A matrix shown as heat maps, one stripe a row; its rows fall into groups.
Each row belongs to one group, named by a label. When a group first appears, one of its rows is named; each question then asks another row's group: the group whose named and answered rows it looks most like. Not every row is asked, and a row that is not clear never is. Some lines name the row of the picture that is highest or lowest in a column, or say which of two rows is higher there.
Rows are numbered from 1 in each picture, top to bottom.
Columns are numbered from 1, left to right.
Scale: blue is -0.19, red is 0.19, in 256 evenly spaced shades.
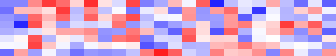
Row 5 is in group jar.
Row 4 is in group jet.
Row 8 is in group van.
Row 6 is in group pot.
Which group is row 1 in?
jar
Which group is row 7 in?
jet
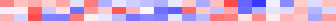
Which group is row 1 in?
pot
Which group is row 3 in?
jet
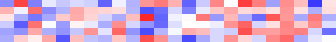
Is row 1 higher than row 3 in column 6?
No
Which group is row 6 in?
van
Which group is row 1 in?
van
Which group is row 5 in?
jet
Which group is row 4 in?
jet
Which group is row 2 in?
jet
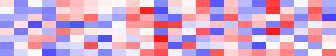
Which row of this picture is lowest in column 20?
4
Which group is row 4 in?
van
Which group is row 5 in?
jar
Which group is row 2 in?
jar
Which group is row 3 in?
jar
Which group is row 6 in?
van
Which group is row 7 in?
pot
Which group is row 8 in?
van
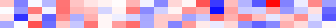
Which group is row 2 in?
jar
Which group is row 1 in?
jar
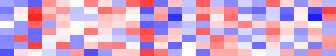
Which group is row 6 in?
van
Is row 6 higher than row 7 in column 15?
No
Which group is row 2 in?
pot
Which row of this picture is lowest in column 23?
3
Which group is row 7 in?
pot
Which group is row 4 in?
jet
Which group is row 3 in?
pot
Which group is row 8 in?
van
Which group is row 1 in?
jar
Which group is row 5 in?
jar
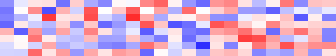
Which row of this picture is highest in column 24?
7
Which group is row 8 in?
pot
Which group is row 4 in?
van
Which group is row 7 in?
van
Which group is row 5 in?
jet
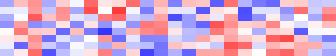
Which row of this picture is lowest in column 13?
3
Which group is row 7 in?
jet
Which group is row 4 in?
van
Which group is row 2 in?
pot
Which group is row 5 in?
van
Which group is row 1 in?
pot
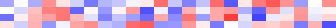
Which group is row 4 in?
jar
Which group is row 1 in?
van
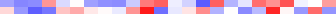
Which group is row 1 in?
van
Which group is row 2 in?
jar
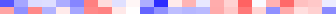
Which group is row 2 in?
jet
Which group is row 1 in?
jet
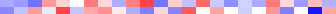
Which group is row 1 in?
jar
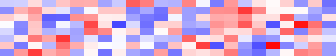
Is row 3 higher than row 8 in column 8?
Yes
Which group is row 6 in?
pot
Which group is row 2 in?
jet
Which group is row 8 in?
pot
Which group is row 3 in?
jet
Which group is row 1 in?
jar
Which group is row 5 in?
jet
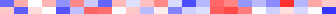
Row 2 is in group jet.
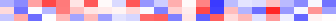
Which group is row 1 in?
jar
